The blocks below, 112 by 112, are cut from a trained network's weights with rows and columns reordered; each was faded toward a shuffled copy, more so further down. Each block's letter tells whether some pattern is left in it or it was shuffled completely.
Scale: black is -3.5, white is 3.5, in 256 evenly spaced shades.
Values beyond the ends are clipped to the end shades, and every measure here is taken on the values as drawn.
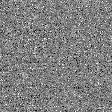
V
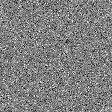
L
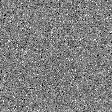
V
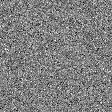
L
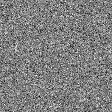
L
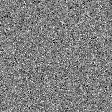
L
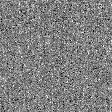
V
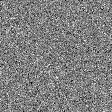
L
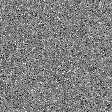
L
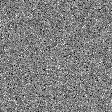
L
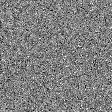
L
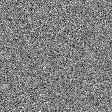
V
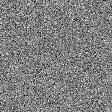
V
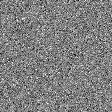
V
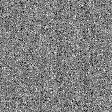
V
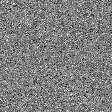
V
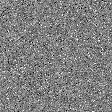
L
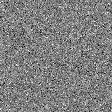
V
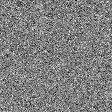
L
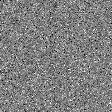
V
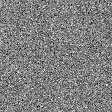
L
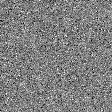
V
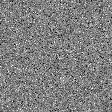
L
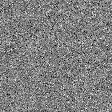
L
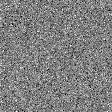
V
